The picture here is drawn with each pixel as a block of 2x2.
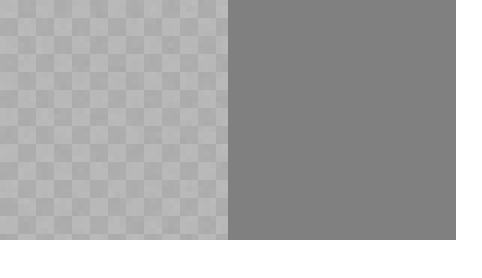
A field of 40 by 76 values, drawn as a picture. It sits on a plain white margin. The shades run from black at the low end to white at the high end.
It is made of 1 by 2 panels. Panel 1,1: high, checkered, faint in contrast. Panel 1,2: middling, flat.
